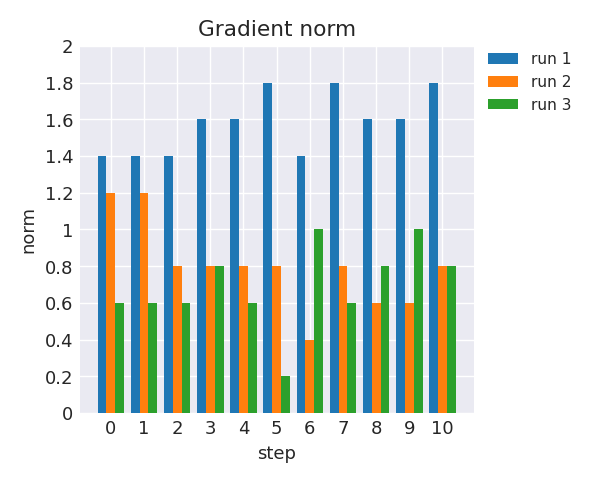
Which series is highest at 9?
run 1
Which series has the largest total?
run 1
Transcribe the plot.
Title: Gradient norm
x-axis: step, ticks 0 1 2 3 4 5 6 7 8 9 10
y-axis: norm, ticks 0 0.2 0.4 0.6 0.8 1 1.2 1.4 1.6 1.8 2
Legend: run 1, run 2, run 3
Values:
run 1: 1.4 1.4 1.4 1.6 1.6 1.8 1.4 1.8 1.6 1.6 1.8
run 2: 1.2 1.2 0.8 0.8 0.8 0.8 0.4 0.8 0.6 0.6 0.8
run 3: 0.6 0.6 0.6 0.8 0.6 0.2 1 0.6 0.8 1 0.8
